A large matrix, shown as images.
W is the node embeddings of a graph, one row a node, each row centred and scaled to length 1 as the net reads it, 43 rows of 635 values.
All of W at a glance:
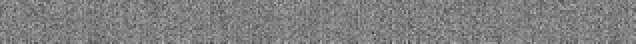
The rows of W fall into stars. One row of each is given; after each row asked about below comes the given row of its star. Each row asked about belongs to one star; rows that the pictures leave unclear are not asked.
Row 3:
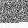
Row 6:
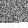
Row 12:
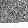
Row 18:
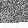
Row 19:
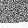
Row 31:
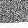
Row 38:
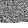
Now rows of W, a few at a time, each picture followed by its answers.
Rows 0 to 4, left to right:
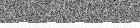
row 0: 3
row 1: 31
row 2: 19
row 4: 38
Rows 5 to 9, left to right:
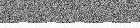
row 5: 31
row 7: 38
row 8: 6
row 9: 6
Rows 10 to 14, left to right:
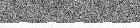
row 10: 3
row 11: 3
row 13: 3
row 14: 12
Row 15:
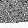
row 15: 19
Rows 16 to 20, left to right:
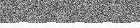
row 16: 38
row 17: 18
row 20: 19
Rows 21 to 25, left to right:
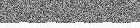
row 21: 12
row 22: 31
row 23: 6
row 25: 12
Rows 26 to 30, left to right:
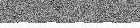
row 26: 18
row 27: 18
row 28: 12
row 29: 18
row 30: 6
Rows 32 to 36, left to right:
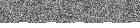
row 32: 19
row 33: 31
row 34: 31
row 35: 12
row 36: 18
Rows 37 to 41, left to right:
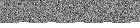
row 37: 31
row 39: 12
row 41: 31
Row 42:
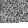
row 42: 12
